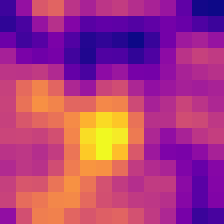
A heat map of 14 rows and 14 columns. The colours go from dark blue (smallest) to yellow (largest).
Ninth with the highest average: centre. Lone odd cells: none. Stripes: none. Average level on the scale: 40%.
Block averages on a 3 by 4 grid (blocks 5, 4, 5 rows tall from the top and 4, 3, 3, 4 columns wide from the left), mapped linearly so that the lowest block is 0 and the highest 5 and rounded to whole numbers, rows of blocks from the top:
1 0 0 1 / 4 5 4 2 / 3 5 3 1
